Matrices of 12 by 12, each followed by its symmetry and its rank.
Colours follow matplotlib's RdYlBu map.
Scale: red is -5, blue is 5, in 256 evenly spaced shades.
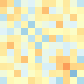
symmetric, full rank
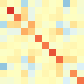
symmetric, full rank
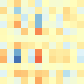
neither, rank two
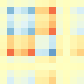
symmetric, rank one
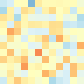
neither, full rank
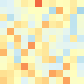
neither, full rank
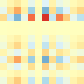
neither, rank one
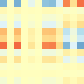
neither, rank one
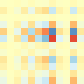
neither, rank one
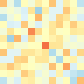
symmetric, full rank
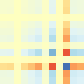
symmetric, rank one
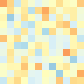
neither, full rank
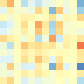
neither, rank two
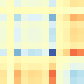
symmetric, rank one
